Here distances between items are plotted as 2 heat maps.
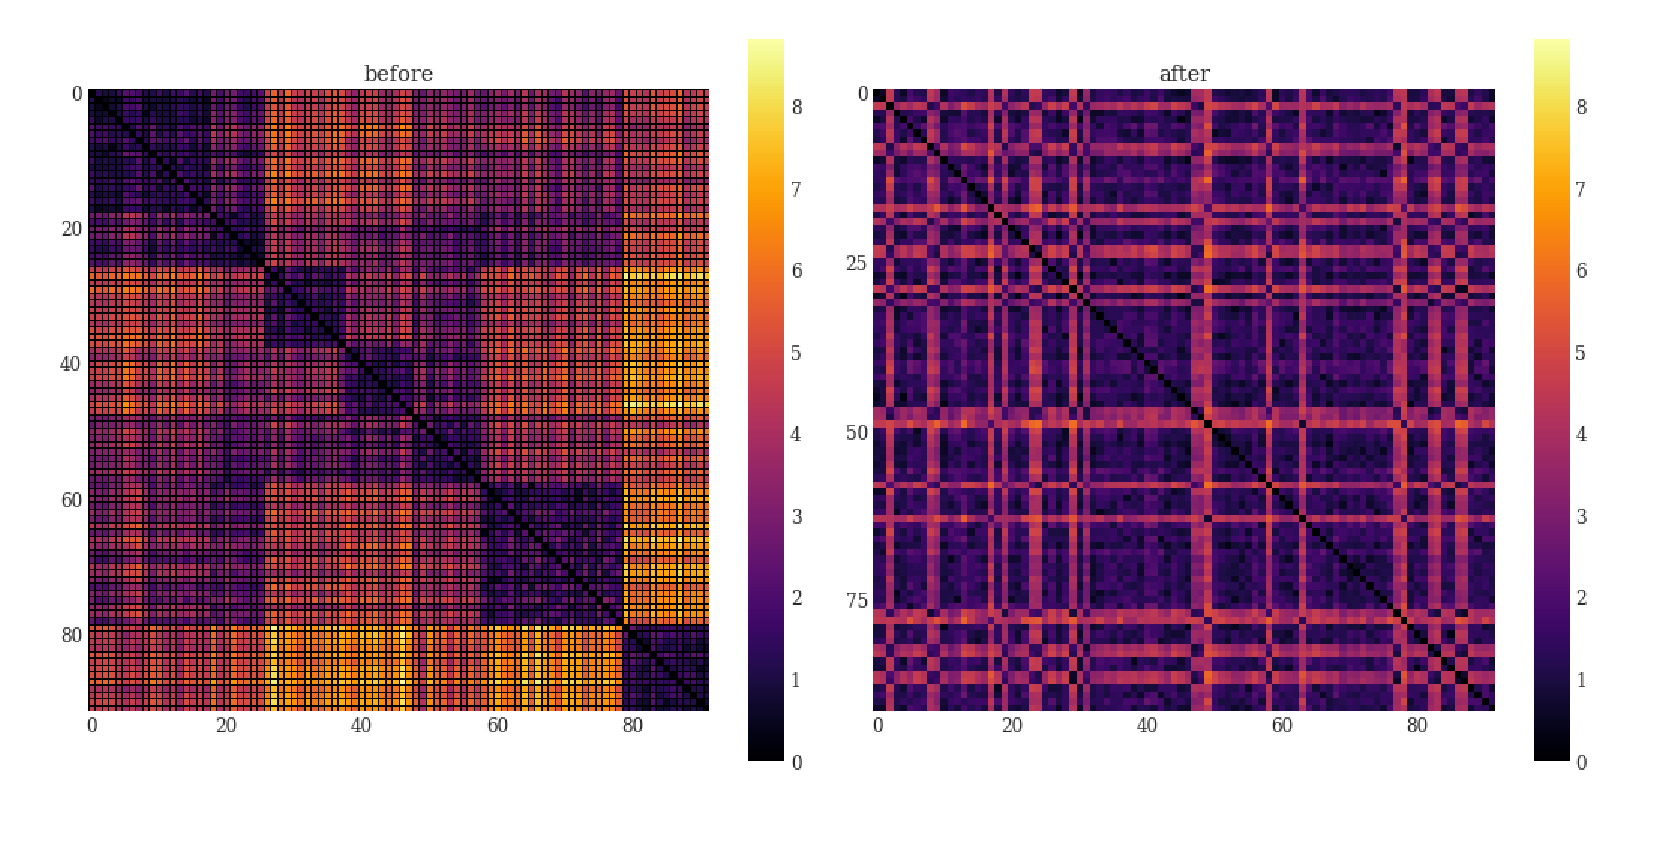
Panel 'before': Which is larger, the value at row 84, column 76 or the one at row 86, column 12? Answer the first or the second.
the first
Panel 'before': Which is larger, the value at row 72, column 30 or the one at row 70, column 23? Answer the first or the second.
the first
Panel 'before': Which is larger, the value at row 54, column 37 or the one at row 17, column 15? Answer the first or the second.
the first
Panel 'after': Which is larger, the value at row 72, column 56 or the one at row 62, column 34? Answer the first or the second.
the first
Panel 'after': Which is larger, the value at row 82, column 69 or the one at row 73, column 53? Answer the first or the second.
the first
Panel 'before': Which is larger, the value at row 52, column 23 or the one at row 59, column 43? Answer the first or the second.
the second
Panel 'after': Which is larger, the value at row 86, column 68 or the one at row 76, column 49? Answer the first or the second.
the second
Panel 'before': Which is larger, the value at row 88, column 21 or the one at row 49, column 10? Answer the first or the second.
the first
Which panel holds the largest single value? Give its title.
before
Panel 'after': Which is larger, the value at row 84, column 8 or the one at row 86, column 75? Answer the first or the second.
the first
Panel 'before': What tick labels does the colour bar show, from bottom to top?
0, 1, 2, 3, 4, 5, 6, 7, 8
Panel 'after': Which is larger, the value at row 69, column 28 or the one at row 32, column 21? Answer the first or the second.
the first
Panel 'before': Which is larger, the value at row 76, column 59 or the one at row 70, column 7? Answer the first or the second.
the second
